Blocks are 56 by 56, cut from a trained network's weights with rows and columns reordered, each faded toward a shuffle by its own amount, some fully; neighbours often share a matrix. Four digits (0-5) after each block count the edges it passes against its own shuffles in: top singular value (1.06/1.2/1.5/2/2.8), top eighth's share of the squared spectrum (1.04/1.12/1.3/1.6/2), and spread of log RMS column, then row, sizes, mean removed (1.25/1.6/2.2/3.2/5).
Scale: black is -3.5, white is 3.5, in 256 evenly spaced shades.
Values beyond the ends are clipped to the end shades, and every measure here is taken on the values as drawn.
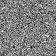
1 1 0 0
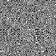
3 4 1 2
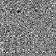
3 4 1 2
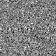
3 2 0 1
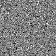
2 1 0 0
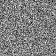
1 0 0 0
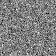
0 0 0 0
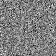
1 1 0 0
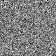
1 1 0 0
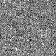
3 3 1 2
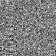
3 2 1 0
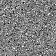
1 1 0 0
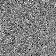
1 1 0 0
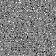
2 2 0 0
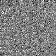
3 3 1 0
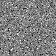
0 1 0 0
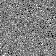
0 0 0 0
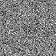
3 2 1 1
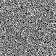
0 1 0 0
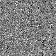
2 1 1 0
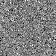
1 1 0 0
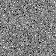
0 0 0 0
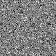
2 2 0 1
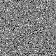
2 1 0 1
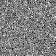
2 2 0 0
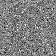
2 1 0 0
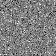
0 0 0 0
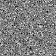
2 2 0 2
